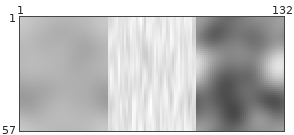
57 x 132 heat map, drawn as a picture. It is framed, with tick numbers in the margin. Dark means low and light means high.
The table splits into one row of 3 panels. Panel 1,1: high, smooth, faint in contrast. Panel 1,2: very high, streaked downward, faint in contrast. Panel 1,3: middling, smooth, strong in contrast.
